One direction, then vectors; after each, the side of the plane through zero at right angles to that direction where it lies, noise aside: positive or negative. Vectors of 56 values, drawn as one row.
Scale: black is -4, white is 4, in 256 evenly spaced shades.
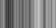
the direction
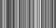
positive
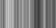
negative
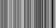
negative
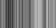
positive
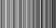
negative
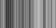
positive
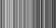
negative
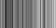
positive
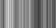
negative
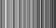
negative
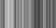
negative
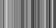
negative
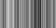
negative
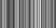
positive
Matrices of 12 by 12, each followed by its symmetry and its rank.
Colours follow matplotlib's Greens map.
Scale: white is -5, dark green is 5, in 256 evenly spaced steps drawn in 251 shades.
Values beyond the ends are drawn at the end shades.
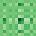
symmetric, rank one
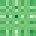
symmetric, rank one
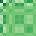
symmetric, rank one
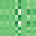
neither, rank one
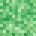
neither, full rank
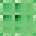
symmetric, rank one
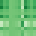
neither, rank one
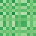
symmetric, rank one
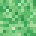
neither, full rank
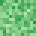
neither, full rank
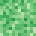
neither, full rank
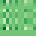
neither, rank one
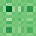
symmetric, rank one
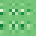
neither, rank one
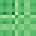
symmetric, rank one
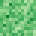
neither, full rank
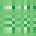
neither, rank one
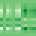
neither, rank one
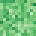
neither, full rank
